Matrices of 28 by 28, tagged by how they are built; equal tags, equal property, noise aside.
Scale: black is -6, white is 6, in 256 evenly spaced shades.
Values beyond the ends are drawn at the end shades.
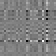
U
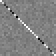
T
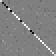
T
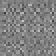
U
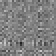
U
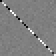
T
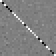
T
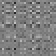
U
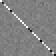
T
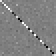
T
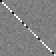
T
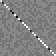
T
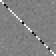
T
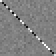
T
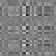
U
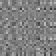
U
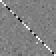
T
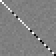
T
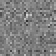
U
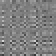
U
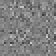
U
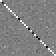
T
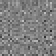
U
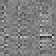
U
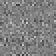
U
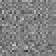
U
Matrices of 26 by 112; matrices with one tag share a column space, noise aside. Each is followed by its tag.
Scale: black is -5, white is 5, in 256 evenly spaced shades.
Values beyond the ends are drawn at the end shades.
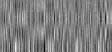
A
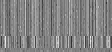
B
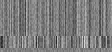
B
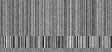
B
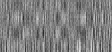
A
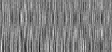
A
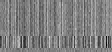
B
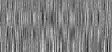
A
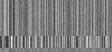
B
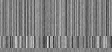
B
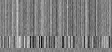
B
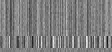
B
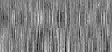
A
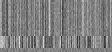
B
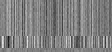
B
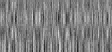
A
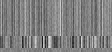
B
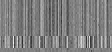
B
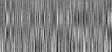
A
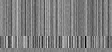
B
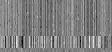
B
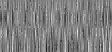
A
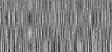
A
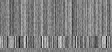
B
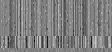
B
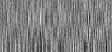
A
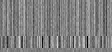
B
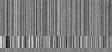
B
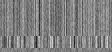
B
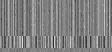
B
